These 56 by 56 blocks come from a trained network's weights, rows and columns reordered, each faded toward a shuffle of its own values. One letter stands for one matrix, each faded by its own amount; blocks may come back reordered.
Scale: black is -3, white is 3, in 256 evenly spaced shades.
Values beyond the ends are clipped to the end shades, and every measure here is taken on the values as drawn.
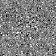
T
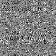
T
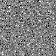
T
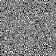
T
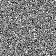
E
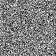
E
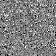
T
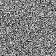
E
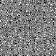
T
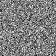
E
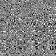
T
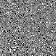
T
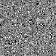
T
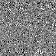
T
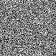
E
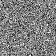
E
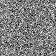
E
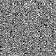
T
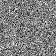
E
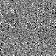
T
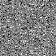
T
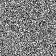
E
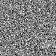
E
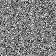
E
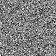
E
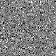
T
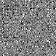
T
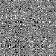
T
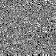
T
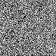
E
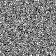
E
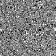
T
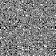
T
